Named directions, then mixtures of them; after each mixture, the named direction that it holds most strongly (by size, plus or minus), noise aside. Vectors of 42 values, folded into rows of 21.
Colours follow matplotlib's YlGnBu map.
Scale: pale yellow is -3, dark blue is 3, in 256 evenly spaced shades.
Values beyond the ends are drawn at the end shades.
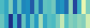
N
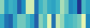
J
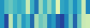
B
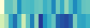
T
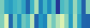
B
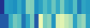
T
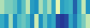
B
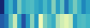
T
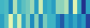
N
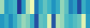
J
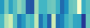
J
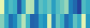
J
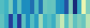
N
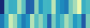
J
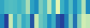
B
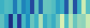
N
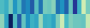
N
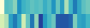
T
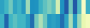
B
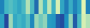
B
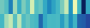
N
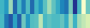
N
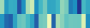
J
